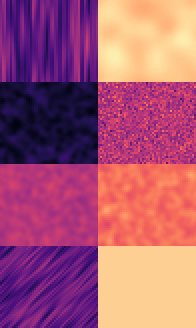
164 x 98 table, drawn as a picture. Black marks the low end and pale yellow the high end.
The table splits into 4 rows of 2 panels. Panel 1,1: low, streaked downward. Panel 1,2: very high, smooth, faint in contrast. Panel 2,1: very low, blotchy, faint in contrast. Panel 2,2: middling, fine-grained. Panel 3,1: middling, blotchy, faint in contrast. Panel 3,2: high, blotchy, faint in contrast. Panel 4,1: low, slanting up to the right. Panel 4,2: very high, flat.
